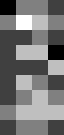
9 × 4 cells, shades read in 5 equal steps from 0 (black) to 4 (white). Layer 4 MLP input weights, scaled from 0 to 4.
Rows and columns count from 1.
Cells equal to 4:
1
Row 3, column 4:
1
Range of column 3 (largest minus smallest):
2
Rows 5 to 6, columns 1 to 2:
1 1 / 1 3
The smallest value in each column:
0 1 1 0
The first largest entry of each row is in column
2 2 3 2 4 2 3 2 2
